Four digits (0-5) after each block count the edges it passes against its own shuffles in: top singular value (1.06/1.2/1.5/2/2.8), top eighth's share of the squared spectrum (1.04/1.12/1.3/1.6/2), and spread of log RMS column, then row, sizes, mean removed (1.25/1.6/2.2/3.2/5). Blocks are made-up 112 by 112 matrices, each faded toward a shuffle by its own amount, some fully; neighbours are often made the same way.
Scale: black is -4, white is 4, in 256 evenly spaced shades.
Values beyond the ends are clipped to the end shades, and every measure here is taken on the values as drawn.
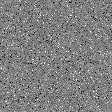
0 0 0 0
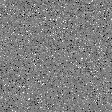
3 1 0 0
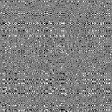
5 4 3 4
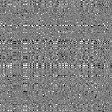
5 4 3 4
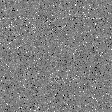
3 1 0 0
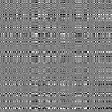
5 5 4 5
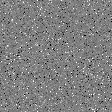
2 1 0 0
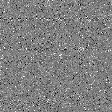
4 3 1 1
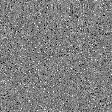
3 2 1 0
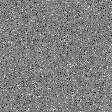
2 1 0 0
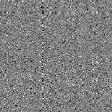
4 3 2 1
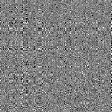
5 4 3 3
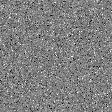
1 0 0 0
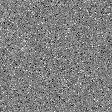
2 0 0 0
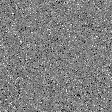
0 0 0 0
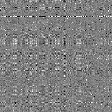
5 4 3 3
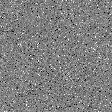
2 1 0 0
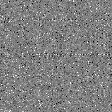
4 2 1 1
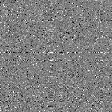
4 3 1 2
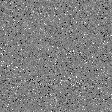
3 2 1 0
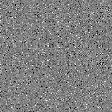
4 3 1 1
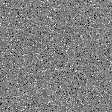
2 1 0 0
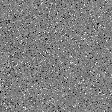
2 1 0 0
